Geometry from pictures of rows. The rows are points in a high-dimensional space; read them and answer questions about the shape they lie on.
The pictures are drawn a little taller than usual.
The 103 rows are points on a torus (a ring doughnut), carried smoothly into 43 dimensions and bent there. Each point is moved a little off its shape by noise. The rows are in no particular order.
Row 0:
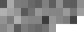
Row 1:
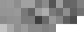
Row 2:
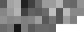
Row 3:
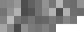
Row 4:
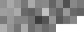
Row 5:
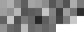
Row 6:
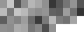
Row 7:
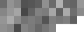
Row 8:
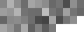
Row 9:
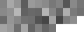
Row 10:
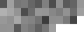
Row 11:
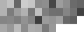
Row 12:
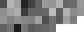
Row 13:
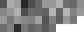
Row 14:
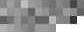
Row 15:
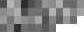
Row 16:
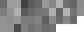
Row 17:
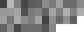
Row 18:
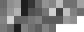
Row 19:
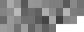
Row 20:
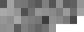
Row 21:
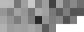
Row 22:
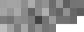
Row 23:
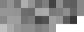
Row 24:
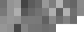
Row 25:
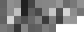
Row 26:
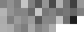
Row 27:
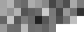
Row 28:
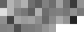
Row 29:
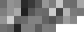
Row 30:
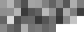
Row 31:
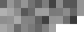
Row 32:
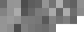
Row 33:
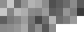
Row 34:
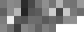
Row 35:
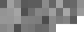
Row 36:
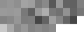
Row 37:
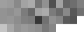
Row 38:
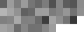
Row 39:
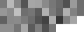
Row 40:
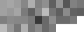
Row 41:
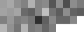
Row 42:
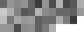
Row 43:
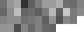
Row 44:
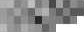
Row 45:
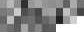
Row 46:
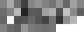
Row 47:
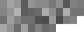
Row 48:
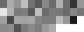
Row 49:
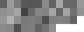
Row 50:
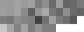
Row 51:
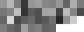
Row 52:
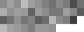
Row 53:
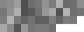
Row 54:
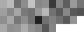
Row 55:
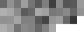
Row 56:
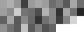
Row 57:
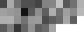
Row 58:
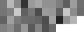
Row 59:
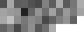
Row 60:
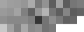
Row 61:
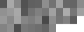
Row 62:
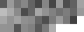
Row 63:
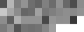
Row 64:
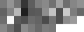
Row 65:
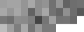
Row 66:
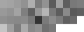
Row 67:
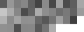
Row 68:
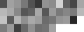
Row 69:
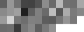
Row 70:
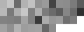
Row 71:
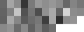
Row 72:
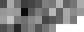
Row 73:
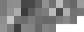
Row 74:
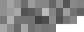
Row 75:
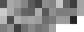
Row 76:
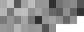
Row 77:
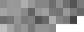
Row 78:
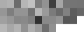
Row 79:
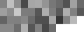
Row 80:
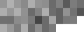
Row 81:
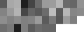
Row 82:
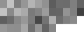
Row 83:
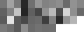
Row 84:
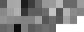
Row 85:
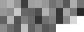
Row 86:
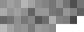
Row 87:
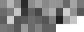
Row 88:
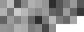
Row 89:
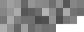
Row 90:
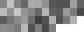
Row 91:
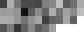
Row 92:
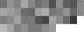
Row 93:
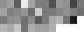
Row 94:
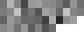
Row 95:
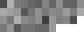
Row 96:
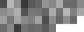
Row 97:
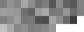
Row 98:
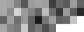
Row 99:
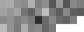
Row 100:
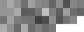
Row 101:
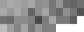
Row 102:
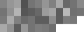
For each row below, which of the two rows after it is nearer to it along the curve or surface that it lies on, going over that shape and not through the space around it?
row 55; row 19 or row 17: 17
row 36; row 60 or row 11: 60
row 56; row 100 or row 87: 87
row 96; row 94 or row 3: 3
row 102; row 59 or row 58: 58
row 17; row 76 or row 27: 27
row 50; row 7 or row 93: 93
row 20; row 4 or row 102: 102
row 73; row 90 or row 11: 90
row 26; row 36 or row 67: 67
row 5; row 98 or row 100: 98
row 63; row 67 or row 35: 35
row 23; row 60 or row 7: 60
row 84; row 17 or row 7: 17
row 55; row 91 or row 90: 91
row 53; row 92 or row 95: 95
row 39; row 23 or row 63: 23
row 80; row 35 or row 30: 30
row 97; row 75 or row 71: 75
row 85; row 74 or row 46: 46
